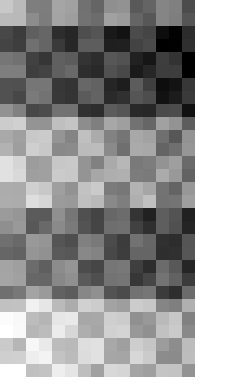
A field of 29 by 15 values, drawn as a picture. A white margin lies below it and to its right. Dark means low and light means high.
Horizontal stripes repeat 2 times down the table. The bottom left is the ninth with the highest average. The ninth with the lowest average is the top right. There is an overall slope up to the bottom left.
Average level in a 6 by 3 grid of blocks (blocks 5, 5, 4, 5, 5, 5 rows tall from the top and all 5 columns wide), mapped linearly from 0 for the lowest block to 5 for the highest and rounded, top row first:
210 | 210 | 432 | 321 | 321 | 543
